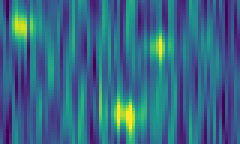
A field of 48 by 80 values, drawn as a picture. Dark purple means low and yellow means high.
Streaks run downward. Three bumps rise from the field. The ninth with the highest average is the bottom middle.
